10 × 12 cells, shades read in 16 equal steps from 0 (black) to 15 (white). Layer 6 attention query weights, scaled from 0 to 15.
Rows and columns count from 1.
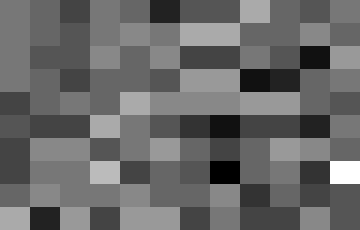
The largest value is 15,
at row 8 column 12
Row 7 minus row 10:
-6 6 -1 1 -2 0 2 -3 2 5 0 1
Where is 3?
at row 6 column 7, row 8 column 11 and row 9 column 9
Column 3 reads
4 5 5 4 7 4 8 7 7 9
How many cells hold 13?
0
